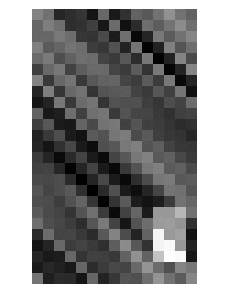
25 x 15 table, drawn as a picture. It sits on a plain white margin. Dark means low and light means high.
Streaks slant down to the right. The ninth with the lowest average is the middle left. An odd patch, higher than its surroundings, sits in the bottom right. Neither half mirrors the other.
